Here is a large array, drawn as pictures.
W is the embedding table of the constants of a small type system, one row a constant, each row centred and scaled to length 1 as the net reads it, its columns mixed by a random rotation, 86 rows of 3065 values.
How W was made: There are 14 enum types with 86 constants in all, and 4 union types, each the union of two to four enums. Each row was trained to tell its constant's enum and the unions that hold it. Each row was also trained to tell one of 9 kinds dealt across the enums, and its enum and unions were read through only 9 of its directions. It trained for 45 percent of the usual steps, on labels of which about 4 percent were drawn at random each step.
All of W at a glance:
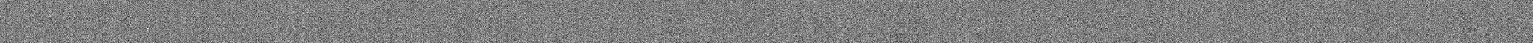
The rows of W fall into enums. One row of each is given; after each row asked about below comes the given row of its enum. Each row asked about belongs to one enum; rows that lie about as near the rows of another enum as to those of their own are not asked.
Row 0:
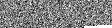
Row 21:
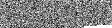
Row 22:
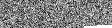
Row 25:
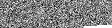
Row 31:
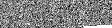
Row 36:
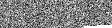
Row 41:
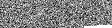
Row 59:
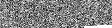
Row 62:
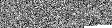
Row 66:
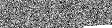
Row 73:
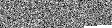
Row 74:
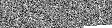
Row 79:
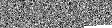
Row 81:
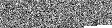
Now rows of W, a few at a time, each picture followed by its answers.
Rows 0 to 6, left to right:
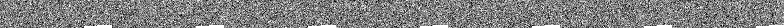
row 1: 25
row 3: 22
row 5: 21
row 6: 22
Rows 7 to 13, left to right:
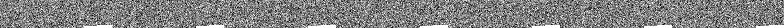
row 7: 31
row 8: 62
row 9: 66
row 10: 79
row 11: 66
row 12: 73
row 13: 73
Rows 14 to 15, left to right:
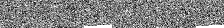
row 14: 66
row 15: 36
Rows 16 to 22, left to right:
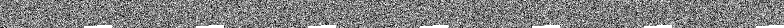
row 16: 73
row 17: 22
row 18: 31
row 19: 22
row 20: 62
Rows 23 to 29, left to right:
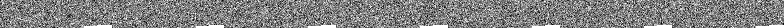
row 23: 41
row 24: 31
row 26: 74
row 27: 74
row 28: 22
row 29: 41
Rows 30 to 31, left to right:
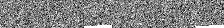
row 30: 62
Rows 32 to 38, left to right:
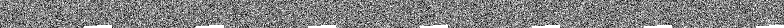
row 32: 79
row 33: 79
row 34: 25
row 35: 66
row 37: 59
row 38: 59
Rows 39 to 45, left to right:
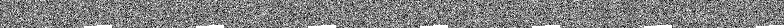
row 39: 74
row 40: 36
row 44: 66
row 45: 74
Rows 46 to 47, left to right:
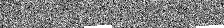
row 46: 59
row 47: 66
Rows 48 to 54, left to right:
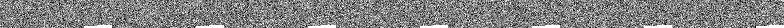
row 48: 22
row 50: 79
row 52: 41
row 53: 74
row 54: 62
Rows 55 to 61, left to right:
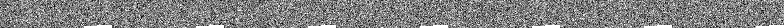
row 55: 25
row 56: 59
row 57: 31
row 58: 36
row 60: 36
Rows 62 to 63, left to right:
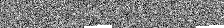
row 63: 25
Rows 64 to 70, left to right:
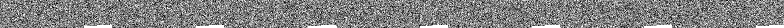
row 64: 36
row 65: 25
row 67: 62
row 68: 21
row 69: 66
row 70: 73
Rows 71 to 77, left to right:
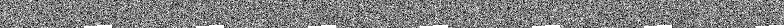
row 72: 41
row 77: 25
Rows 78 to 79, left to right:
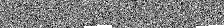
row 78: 59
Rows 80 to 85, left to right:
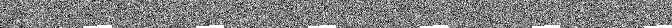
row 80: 25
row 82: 74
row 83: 21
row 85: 59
